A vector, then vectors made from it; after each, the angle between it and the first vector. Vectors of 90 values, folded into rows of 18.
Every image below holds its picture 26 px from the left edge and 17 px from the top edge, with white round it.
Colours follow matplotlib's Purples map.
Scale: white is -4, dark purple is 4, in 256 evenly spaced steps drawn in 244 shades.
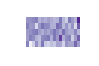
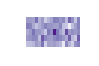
partly aligned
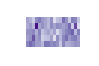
partly opposed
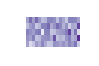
partly aligned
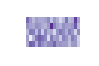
partly opposed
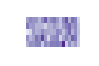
partly opposed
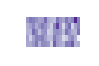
orthogonal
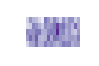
orthogonal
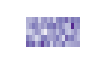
orthogonal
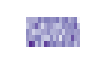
nearly opposite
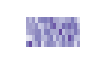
partly opposed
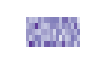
nearly opposite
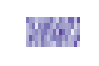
partly aligned
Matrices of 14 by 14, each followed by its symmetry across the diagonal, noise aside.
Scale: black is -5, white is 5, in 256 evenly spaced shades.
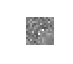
symmetric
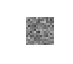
neither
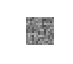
antisymmetric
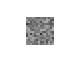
neither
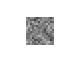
antisymmetric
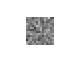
antisymmetric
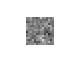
antisymmetric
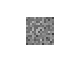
symmetric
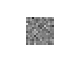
antisymmetric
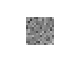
symmetric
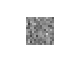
neither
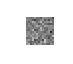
neither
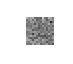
neither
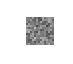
antisymmetric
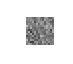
neither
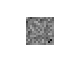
symmetric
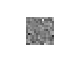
antisymmetric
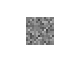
antisymmetric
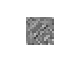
symmetric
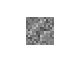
symmetric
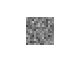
neither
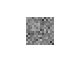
symmetric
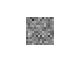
neither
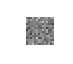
antisymmetric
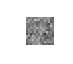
neither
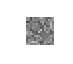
symmetric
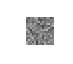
neither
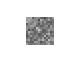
symmetric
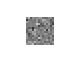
antisymmetric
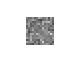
symmetric
